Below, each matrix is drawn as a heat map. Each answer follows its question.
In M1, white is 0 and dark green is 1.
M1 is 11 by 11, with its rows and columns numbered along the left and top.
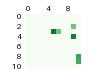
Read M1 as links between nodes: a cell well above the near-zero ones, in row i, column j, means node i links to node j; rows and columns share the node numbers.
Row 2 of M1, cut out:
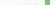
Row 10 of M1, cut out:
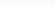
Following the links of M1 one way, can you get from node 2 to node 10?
yes
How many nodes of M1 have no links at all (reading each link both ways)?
3
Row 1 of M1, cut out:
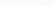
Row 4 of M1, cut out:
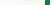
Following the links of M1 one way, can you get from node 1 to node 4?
no
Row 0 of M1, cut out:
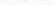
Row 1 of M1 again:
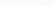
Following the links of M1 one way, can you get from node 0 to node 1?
no
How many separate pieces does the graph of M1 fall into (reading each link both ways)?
5
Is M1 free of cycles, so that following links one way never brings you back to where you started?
yes
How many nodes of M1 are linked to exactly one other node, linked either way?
5
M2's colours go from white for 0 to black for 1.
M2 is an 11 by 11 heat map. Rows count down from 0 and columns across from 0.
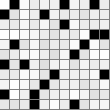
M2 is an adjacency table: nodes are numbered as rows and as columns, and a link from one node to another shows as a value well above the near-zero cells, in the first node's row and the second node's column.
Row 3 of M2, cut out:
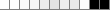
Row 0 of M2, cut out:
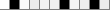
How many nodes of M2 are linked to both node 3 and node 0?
1
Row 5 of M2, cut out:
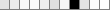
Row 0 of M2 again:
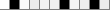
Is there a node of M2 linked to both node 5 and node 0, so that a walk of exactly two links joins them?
no
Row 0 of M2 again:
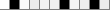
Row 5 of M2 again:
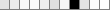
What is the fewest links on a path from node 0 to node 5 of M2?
5
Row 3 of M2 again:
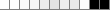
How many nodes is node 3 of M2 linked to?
2
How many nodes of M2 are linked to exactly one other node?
3
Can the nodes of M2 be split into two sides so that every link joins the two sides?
yes
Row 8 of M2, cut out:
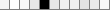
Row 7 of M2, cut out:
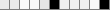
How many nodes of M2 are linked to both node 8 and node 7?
0
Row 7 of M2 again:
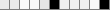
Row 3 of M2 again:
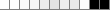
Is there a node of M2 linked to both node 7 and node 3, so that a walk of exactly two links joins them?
yes
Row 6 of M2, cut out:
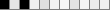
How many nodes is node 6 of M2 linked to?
2
